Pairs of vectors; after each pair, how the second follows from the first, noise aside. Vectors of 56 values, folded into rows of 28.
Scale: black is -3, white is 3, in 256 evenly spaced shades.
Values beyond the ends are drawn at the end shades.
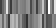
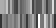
wrapped around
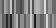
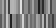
wrapped around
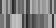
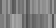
shrunk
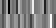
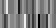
wrapped around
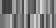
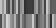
wrapped around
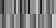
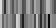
wrapped around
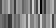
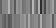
shrunk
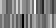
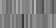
shrunk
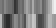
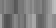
shrunk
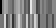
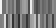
sign-scrambled
